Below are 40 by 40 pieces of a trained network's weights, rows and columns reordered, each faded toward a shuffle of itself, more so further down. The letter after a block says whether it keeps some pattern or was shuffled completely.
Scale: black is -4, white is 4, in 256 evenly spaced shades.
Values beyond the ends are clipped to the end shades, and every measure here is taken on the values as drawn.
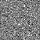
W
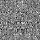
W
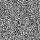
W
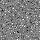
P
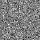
W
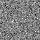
P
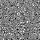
W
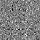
W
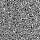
P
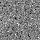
P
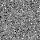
P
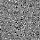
W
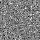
P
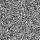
P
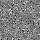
P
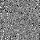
W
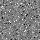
P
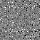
W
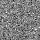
P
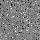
P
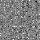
W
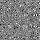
W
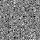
W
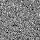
P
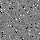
P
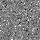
P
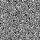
W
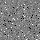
P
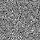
W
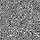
W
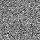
W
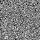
P
